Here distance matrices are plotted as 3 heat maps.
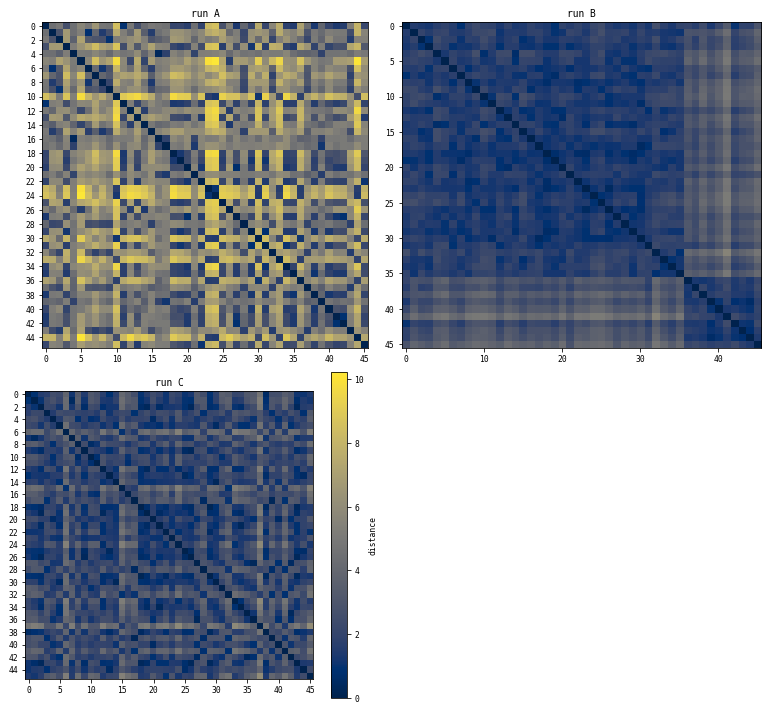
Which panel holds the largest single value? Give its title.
run A
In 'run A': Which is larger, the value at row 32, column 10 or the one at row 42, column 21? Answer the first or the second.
the first
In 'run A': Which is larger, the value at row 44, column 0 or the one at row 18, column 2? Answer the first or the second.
the first
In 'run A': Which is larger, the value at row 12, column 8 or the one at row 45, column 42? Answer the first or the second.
the first
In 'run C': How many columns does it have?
46
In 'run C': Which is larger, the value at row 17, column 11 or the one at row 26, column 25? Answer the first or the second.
the first
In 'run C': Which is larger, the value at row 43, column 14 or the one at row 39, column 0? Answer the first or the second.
the second
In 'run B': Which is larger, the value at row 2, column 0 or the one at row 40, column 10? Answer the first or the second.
the second
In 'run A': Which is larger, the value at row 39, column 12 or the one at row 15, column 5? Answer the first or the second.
the second
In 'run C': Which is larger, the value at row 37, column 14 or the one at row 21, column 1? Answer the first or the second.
the first
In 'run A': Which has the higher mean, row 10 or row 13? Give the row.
10
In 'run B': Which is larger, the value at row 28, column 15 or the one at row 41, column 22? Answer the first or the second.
the second
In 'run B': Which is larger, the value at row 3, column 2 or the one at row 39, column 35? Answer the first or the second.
the second
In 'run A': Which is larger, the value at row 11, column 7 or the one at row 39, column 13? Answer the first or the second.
the first
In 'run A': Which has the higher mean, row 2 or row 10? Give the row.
10
